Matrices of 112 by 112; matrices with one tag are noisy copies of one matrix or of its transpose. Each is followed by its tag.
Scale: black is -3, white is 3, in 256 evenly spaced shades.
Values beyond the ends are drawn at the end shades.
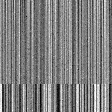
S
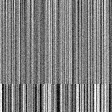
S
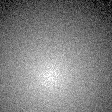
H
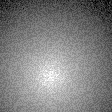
H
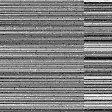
S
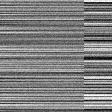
S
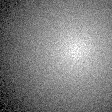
H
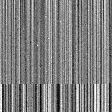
S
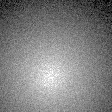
H
